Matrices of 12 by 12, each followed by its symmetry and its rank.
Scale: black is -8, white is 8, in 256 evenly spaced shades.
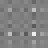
symmetric, rank one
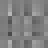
neither, rank one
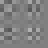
symmetric, rank one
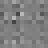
antisymmetric, rank two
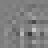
antisymmetric, rank two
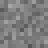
neither, full rank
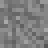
neither, full rank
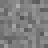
neither, full rank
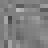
antisymmetric, rank two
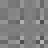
symmetric, rank one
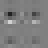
neither, rank one
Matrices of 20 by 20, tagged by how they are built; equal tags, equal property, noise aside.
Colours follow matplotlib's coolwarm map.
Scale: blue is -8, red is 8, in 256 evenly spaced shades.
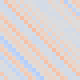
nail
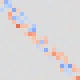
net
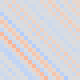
nail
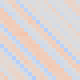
nail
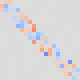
net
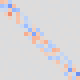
net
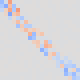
net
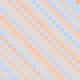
nail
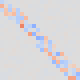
net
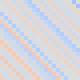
nail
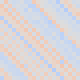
nail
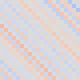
nail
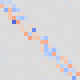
net
